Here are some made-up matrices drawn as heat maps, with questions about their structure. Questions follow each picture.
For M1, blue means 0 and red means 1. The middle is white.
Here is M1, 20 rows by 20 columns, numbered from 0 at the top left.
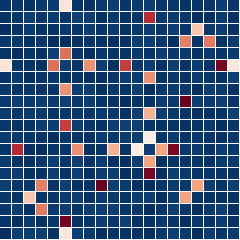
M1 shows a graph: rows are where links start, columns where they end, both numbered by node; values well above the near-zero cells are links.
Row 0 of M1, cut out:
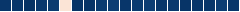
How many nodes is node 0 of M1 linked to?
1
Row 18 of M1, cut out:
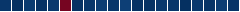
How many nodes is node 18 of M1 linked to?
1
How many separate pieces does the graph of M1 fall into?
3
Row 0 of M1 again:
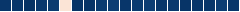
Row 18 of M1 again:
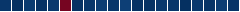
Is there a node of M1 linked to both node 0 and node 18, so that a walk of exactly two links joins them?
yes
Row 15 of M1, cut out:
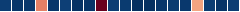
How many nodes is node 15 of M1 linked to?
3
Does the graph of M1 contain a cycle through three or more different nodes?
no
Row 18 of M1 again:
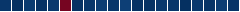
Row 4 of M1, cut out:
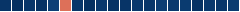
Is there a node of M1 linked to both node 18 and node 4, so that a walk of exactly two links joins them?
yes
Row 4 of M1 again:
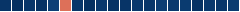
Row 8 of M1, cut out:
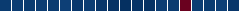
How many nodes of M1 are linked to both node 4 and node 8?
0
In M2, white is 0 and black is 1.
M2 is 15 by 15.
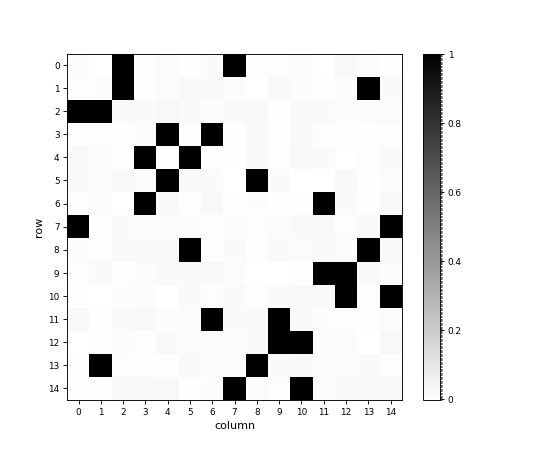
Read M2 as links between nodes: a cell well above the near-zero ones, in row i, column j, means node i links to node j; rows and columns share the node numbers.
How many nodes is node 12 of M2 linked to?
2
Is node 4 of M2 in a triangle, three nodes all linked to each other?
no
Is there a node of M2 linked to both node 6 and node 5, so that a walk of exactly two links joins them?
no
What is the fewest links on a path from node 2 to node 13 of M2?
2
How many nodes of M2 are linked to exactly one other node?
0
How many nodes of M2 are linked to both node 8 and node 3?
0
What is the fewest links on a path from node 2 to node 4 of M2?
5
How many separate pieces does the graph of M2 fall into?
1
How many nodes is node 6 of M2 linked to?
2
